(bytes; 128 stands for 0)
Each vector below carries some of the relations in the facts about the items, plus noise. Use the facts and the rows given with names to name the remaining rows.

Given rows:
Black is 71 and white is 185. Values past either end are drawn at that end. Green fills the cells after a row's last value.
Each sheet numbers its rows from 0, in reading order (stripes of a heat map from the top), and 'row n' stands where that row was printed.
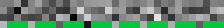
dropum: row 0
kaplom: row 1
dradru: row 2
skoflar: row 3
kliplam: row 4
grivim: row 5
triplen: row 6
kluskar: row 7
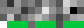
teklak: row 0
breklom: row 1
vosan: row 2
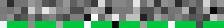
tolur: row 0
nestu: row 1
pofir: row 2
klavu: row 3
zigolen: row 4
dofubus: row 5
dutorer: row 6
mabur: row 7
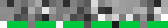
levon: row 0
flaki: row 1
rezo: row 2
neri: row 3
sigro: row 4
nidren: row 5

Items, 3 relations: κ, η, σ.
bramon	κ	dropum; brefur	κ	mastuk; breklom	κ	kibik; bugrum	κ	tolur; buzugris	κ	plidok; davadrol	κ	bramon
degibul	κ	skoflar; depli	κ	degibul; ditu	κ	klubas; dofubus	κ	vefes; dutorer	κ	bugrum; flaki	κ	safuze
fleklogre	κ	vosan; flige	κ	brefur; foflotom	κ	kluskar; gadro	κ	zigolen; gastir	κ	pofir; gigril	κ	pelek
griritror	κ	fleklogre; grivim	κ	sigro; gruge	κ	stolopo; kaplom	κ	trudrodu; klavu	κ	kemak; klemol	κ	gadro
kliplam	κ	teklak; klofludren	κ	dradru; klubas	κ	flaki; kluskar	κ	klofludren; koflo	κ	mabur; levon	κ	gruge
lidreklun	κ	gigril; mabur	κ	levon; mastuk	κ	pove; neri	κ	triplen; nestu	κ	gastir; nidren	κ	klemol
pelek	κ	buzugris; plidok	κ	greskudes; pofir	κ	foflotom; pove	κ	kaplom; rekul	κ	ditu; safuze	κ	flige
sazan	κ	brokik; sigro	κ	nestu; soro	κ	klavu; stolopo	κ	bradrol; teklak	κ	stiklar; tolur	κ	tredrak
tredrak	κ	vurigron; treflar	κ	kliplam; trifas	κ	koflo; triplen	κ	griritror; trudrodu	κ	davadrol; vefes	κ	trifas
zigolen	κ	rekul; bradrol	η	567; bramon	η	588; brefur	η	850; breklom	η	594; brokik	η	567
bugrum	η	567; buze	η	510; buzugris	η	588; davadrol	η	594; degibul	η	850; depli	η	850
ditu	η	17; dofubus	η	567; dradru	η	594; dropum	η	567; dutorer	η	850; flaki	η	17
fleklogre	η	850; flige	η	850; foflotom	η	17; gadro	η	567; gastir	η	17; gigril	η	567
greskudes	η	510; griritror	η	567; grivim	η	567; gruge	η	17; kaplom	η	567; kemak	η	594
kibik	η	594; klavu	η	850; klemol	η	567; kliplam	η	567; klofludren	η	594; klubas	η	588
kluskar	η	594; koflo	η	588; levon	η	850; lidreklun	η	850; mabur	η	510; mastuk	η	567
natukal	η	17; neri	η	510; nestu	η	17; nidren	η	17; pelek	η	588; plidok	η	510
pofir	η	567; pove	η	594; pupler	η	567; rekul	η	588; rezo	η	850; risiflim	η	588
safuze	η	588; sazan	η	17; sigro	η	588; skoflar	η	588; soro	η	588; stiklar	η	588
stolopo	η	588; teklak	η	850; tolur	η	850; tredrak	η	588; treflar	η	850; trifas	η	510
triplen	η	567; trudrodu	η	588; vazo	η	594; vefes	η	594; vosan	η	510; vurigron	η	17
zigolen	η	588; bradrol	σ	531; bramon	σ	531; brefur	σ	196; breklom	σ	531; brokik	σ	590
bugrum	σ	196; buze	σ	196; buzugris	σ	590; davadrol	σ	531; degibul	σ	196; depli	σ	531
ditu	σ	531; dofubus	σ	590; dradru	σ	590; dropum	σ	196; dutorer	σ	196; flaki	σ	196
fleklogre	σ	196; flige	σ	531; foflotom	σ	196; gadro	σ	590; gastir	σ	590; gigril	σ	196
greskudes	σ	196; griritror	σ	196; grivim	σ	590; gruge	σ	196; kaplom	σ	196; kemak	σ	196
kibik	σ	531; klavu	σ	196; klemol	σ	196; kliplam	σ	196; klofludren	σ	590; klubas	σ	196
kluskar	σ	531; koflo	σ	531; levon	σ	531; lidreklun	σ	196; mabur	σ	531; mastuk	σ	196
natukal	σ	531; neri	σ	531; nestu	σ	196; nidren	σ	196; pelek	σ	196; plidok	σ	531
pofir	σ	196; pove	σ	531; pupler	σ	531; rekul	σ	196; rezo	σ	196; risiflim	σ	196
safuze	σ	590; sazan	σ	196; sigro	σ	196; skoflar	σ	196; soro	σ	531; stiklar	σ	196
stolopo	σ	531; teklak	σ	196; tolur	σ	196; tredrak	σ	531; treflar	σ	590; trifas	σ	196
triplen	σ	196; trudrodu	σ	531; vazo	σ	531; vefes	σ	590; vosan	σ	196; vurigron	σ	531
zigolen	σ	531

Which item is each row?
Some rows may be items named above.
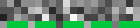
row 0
dofubus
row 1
grivim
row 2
neri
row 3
kaplom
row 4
ditu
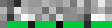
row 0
nidren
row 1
stolopo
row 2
klubas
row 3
soro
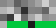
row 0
grivim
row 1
stiklar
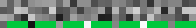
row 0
pove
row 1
skoflar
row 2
dofubus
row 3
brefur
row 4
vurigron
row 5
treflar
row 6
foflotom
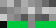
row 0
safuze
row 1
gruge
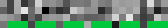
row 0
davadrol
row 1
greskudes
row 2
vefes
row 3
brokik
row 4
sigro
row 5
trifas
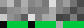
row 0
safuze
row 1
rekul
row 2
kaplom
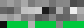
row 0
koflo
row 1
bradrol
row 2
sazan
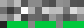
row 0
bramon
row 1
natukal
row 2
gastir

